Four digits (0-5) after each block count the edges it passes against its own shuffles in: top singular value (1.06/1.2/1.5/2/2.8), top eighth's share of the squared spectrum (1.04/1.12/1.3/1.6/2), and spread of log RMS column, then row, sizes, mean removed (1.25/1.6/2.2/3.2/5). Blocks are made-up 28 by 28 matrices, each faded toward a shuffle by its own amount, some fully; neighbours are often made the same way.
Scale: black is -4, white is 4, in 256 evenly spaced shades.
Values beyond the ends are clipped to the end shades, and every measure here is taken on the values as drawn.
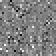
0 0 0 0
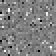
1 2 0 0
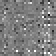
3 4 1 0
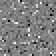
0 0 0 0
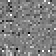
2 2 0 1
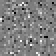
2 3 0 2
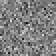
0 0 0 0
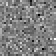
0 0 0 0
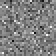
0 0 0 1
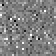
2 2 0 0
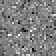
0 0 0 0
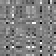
4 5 3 3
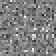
3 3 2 0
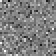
0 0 0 0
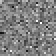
2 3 0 1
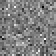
2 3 1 0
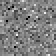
2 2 0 0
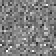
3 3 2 1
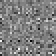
3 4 2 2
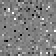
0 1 0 1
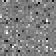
1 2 1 1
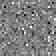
1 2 1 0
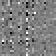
2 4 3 1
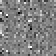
2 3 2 1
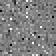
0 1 0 0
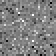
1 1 0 0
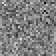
0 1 0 0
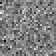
2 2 0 0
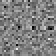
3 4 1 2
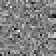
3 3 0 1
